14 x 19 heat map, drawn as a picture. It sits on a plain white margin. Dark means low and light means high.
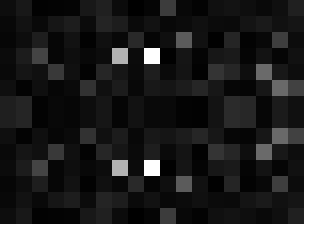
Histogram: skewed, a long tail of high values. Average level on the scale: 10%. Mirror symmetry: top to bottom. Grain: fine.
